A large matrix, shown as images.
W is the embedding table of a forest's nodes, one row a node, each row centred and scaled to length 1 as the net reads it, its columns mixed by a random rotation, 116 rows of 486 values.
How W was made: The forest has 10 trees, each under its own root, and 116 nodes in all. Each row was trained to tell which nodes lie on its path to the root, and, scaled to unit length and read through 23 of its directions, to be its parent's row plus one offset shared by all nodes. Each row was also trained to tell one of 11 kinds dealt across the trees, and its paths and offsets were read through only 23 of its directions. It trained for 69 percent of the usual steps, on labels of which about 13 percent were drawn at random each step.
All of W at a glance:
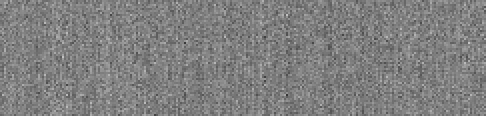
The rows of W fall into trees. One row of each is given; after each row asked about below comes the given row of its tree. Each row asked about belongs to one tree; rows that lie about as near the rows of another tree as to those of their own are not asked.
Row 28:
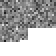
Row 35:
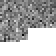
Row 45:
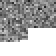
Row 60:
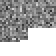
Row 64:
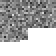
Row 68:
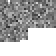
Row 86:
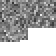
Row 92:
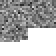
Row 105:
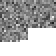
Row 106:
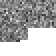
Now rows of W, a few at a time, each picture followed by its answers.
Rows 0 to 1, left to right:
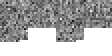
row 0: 28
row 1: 60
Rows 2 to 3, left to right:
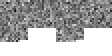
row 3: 45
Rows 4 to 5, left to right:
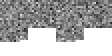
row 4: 68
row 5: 45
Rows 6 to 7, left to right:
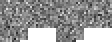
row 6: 105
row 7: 106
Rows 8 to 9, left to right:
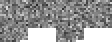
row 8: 105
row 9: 92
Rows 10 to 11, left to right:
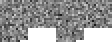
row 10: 106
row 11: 64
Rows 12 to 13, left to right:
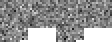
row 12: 86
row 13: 106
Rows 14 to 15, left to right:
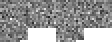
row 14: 64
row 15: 64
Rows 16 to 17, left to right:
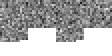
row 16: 86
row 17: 92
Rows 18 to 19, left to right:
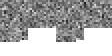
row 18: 86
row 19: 68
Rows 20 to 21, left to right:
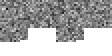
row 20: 60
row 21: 45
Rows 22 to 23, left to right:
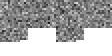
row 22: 64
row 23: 45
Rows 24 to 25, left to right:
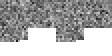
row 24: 28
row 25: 64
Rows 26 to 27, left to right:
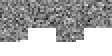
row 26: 68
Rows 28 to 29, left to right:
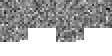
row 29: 105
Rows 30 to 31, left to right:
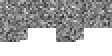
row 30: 92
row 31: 68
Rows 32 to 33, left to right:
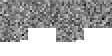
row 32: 106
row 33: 68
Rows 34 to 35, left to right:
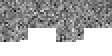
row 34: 28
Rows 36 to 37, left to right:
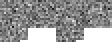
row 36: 86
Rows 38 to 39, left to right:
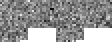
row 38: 105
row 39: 105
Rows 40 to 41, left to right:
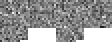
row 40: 106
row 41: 60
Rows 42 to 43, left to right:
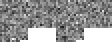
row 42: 86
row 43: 68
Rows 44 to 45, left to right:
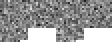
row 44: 60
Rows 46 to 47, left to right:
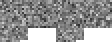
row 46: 45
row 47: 86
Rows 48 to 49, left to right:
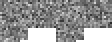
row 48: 45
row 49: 106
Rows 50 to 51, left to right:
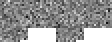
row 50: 92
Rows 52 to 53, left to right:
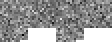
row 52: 106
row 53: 45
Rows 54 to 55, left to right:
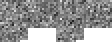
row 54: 35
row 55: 60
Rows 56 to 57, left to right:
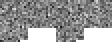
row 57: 92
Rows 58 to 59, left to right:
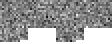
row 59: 68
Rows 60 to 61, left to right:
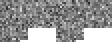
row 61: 64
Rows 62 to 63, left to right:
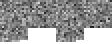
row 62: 45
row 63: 45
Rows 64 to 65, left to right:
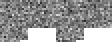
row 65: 86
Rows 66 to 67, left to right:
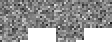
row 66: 45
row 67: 105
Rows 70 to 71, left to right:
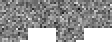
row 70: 105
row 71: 45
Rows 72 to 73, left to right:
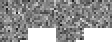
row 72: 60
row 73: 92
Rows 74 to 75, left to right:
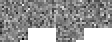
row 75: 105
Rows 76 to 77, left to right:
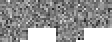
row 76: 105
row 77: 86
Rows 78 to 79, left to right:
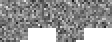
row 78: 105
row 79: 60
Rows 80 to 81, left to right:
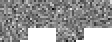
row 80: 86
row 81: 60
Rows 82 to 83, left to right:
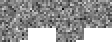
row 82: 86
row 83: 60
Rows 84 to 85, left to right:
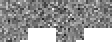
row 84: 45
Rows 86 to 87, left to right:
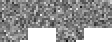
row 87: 60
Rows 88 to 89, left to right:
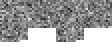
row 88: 68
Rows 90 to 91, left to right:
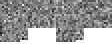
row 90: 86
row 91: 92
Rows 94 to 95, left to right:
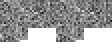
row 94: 68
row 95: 68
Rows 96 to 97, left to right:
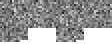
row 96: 92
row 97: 45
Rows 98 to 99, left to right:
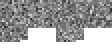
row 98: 92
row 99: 86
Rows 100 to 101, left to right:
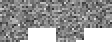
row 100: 86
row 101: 105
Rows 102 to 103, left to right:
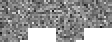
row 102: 28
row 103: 68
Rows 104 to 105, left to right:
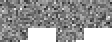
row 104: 60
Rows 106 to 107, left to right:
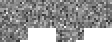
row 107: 60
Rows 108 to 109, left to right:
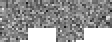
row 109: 105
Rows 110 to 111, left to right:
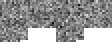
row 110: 106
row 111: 92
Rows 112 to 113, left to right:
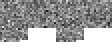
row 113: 106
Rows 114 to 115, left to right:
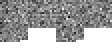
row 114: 28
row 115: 105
